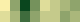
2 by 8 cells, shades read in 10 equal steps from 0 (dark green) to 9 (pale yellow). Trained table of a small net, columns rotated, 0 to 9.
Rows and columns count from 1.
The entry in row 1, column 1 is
9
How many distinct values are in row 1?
7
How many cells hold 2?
1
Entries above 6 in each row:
3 3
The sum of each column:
17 11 2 9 15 14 11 11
